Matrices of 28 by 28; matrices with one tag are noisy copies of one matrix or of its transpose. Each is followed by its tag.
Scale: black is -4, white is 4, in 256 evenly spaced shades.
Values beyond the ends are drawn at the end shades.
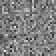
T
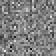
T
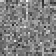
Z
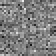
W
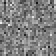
W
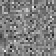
T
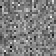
T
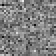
W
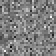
T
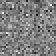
T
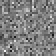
T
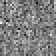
W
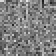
Z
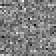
W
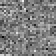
W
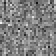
W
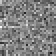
Z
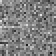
Z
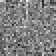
Z
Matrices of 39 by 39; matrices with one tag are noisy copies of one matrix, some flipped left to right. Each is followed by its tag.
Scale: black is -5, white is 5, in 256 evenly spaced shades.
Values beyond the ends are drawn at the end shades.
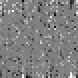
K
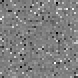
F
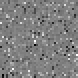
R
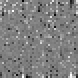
K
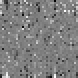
K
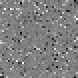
F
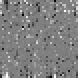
K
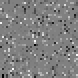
R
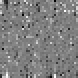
K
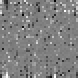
K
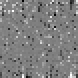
K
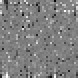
K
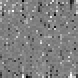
K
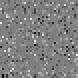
R
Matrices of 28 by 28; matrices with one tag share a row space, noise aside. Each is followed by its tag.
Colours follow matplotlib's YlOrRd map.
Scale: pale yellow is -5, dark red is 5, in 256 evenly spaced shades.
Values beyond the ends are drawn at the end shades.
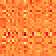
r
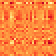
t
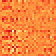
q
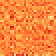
t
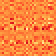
t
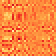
q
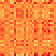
t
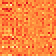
q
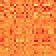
t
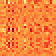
r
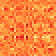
t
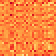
t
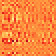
q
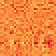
t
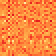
r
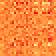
t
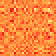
t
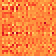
q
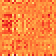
q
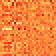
q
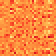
t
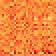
t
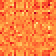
t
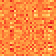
t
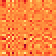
r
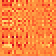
q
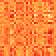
t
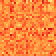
t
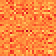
t
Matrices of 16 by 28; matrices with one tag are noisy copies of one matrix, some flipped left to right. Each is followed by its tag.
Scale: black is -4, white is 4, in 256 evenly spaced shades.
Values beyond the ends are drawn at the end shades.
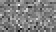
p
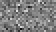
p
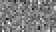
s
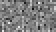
s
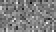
s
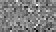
p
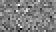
p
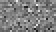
p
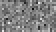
s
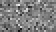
p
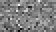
p
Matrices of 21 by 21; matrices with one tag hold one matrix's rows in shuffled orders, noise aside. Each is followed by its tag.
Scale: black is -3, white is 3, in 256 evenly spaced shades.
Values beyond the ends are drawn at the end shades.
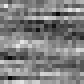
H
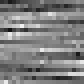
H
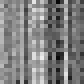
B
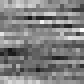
H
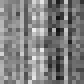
B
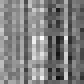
B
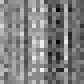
B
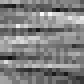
H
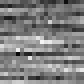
H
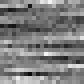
H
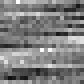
H
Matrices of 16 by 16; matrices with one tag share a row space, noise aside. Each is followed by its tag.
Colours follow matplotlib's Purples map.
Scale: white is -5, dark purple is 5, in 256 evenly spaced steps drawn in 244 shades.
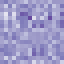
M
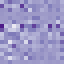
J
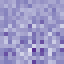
M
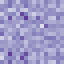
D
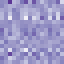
J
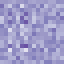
D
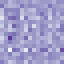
J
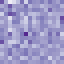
J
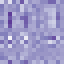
D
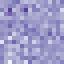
J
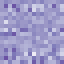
M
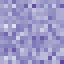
M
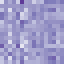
D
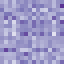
M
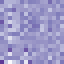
J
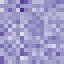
D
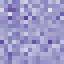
J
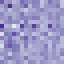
J
